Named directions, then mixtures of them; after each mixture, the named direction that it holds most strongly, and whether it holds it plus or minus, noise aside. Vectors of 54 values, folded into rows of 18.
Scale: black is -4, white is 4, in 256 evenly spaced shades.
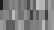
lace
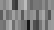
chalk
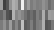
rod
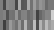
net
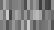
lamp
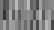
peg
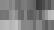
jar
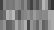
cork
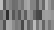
lamp, minus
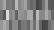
net, minus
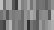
chalk, plus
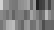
lace, minus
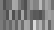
chalk, minus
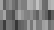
cork, minus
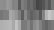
jar, plus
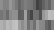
jar, plus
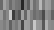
rod, minus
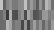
lamp, minus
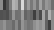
rod, plus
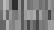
chalk, plus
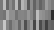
net, minus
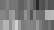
jar, plus
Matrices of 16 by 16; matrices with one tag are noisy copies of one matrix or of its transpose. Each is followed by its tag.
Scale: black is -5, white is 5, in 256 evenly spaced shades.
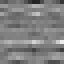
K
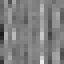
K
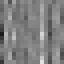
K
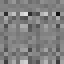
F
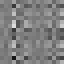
F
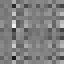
F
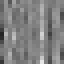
K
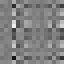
F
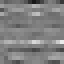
K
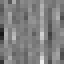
K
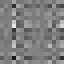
F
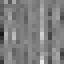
K
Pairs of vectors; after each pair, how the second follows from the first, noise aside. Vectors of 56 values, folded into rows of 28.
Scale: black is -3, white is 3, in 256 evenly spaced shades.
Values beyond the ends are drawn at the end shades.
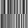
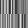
wrapped around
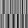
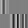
partly zeroed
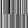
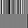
partly zeroed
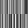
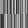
reversed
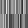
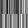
reversed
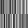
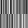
wrapped around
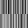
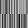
reversed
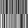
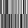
reversed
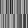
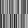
wrapped around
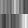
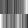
wrapped around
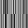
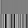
partly zeroed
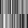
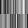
reversed
